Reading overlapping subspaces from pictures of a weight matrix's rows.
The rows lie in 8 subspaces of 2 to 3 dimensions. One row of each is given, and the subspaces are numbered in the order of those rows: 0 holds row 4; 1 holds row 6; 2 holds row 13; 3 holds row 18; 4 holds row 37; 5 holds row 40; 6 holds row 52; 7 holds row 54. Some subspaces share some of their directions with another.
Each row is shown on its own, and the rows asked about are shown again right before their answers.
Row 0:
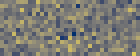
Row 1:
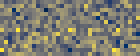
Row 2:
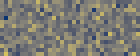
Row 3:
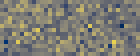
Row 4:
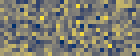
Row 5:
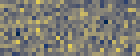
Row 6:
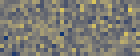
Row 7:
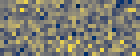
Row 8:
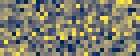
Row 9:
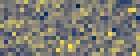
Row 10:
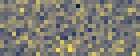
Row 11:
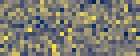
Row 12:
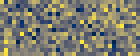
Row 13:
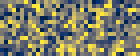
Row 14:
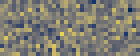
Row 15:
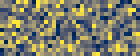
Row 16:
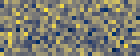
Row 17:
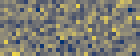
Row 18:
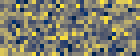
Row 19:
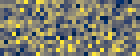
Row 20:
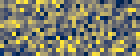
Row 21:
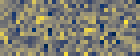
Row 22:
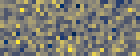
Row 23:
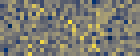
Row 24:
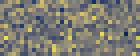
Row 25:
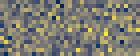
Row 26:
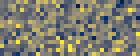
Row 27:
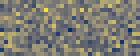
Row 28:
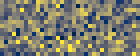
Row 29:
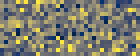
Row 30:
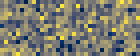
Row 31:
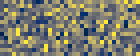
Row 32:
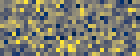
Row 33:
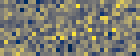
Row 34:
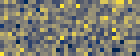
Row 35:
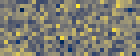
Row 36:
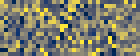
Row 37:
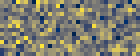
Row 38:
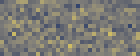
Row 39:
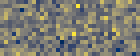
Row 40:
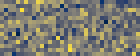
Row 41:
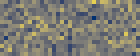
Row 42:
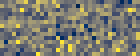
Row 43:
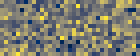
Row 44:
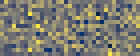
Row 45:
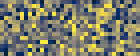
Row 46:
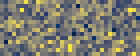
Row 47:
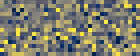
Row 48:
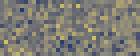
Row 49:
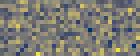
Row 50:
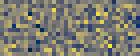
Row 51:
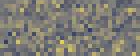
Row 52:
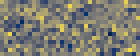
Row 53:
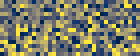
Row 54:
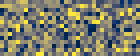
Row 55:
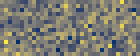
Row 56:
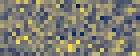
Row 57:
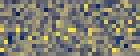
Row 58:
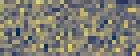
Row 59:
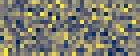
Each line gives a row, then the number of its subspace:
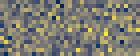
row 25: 3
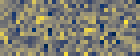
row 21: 5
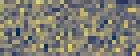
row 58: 5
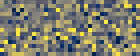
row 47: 4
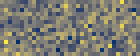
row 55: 3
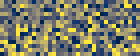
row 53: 4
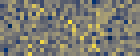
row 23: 2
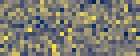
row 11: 1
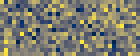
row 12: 3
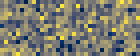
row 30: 2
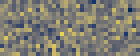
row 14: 1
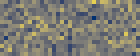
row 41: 1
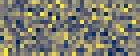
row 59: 3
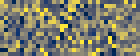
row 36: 6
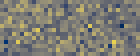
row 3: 3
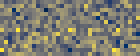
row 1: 4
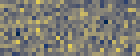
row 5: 5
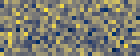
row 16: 4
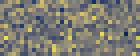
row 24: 1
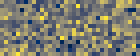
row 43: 0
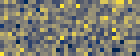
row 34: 4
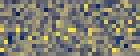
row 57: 4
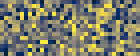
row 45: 2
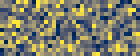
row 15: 4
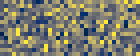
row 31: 5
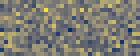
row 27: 4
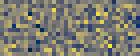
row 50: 0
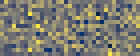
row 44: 0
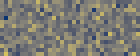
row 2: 3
